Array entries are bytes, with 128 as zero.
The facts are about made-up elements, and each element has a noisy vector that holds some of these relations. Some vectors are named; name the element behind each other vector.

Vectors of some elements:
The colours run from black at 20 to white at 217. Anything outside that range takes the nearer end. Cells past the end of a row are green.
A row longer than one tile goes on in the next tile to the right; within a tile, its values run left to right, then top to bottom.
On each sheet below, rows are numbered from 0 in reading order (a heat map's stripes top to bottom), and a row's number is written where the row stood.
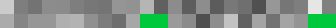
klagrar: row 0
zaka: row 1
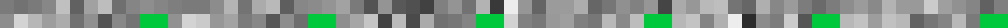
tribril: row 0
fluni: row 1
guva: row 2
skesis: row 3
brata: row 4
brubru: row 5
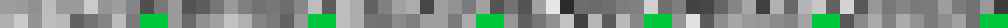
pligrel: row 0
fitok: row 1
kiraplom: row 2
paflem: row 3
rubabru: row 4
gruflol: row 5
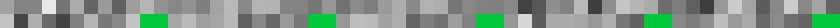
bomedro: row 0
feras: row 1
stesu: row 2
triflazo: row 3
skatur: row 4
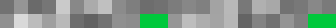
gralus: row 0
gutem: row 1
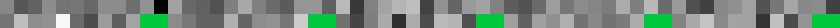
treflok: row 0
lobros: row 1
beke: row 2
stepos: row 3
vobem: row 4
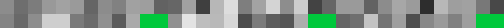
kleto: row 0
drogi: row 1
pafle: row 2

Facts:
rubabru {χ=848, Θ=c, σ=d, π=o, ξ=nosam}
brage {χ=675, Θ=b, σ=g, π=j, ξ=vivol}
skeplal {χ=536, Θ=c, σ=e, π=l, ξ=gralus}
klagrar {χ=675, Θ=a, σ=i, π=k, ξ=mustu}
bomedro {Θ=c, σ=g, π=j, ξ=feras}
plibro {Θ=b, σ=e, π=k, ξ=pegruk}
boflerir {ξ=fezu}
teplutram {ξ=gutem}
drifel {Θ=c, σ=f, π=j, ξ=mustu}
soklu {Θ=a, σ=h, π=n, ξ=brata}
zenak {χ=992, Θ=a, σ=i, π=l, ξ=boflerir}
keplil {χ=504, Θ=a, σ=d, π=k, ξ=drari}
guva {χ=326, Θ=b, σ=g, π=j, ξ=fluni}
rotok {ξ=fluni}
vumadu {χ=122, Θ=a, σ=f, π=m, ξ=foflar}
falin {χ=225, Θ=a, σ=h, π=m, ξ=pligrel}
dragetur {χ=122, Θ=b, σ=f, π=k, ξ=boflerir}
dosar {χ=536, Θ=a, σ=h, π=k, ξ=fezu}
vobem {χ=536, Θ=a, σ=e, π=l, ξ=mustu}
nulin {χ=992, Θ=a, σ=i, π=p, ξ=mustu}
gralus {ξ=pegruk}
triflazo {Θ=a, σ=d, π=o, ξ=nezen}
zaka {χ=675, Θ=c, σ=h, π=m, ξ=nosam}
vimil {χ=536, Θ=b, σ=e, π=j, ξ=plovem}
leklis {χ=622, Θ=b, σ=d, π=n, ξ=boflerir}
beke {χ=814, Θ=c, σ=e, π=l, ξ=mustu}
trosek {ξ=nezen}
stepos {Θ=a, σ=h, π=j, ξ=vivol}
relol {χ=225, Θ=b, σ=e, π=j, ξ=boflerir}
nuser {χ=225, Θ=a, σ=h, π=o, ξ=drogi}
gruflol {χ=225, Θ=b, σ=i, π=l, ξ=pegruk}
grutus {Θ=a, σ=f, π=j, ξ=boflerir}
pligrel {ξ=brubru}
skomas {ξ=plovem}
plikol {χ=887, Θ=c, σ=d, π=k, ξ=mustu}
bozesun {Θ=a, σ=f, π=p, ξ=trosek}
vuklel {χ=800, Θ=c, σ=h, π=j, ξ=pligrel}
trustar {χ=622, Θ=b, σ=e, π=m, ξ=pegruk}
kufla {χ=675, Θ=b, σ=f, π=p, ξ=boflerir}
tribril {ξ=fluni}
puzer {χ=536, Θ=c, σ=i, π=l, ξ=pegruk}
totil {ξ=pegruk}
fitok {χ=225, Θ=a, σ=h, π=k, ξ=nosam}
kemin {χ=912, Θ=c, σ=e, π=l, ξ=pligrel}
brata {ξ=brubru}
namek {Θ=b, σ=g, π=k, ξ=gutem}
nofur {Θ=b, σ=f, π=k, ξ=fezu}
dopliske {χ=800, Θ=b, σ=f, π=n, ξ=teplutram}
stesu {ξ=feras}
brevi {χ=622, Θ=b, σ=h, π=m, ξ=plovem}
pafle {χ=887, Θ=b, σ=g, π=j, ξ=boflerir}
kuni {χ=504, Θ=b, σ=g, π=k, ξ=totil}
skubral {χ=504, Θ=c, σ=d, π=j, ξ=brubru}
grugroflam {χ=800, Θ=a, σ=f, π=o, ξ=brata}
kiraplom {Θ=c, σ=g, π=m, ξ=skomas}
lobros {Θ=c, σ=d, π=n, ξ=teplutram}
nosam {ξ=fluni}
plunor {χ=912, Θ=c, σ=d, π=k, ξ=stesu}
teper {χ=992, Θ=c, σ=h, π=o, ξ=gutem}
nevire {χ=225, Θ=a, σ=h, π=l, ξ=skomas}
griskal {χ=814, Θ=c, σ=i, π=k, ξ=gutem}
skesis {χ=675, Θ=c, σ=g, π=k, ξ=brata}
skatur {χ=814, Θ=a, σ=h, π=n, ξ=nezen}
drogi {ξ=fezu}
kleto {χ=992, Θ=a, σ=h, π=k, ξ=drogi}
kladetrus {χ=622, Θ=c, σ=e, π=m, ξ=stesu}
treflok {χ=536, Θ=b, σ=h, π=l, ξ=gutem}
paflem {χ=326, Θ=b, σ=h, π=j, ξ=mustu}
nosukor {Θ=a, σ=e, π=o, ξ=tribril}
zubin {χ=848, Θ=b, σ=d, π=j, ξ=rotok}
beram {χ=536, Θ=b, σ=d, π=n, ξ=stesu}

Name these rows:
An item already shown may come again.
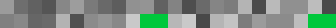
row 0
lobros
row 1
teper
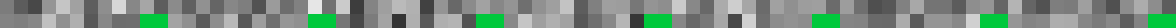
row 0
skatur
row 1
zaka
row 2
beke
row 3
mustu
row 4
griskal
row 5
lobros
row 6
keplil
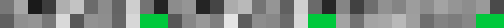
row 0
leklis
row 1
leklis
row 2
nevire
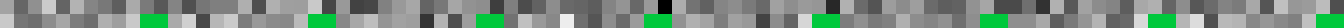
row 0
kemin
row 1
teper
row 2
vobem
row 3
treflok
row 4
puzer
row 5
plibro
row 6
zubin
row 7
teper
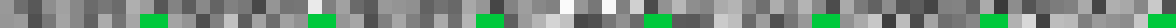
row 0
plunor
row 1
zaka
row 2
plunor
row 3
boflerir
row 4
dragetur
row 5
guva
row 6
teper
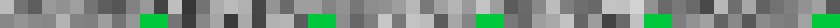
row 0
plibro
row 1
beke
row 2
vumadu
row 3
grutus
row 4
vimil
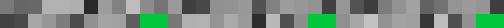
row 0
relol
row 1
vobem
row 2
vobem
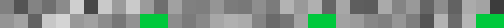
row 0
nuser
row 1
bozesun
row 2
skeplal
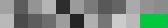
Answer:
skubral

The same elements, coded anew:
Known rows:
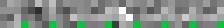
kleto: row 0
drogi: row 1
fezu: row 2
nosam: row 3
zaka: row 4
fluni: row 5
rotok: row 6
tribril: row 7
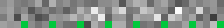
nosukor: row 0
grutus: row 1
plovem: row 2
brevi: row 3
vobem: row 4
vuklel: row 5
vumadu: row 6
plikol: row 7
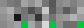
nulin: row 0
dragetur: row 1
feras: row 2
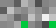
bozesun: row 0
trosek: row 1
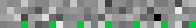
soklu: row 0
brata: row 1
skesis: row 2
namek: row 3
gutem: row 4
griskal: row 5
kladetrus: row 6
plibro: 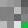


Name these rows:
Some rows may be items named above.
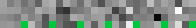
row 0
vimil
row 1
kemin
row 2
boflerir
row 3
grugroflam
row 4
nofur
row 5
triflazo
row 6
kladetrus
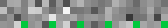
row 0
keplil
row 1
guva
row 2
kladetrus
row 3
mustu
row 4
rubabru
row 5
nosukor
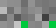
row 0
plunor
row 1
puzer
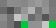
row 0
fezu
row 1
plunor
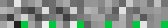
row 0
pafle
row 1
nofur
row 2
nofur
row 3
stepos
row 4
kiraplom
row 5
skesis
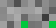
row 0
grugroflam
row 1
lobros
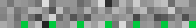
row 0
skeplal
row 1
pafle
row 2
plunor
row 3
kuni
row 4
skatur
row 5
skubral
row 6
keplil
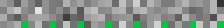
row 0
dopliske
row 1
trustar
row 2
leklis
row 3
nevire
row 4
skatur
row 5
fitok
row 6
nuser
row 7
namek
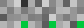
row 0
kuni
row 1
bomedro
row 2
brage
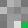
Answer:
fitok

